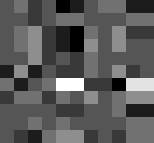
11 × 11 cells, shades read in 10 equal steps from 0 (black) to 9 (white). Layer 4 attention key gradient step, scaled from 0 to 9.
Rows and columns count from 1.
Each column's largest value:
4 5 5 4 9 9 5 4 5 8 8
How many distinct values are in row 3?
6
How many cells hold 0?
4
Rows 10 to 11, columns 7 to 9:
3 3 3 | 2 3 2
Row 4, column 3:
5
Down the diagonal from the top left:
3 3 5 2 3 2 2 3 4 4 4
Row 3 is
3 4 5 2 1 0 4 3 5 2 2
